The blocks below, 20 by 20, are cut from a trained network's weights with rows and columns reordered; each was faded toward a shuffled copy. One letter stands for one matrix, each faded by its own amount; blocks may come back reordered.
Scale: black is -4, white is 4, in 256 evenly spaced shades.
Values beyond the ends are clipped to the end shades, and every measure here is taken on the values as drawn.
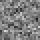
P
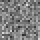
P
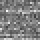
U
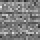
U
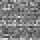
U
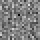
P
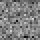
U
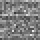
U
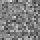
P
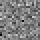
P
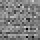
U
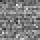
U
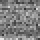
U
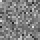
P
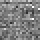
U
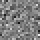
P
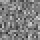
P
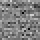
U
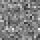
P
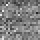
U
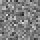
P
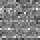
U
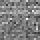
U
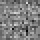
U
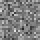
P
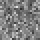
P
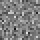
P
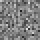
P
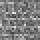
U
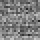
U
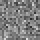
P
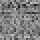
U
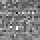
U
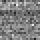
U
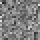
P
